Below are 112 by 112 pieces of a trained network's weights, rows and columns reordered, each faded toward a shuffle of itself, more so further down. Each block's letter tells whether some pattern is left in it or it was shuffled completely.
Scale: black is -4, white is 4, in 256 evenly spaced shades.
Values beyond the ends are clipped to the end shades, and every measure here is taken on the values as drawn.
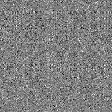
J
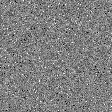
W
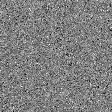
W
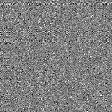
J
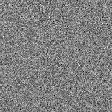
J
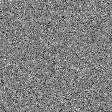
W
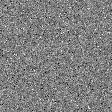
W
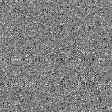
J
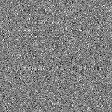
J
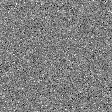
W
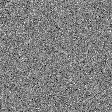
W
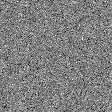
W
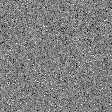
W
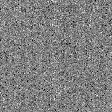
J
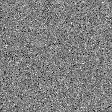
W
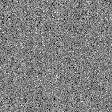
J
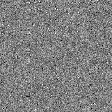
J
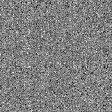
J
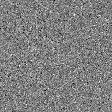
J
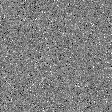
W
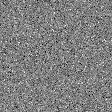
W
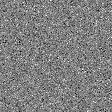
W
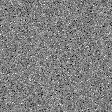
W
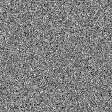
J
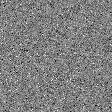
W
